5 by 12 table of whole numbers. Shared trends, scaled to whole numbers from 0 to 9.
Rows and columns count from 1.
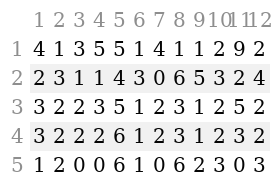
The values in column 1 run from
1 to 4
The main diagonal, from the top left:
4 3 2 2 6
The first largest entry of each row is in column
11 8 5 5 5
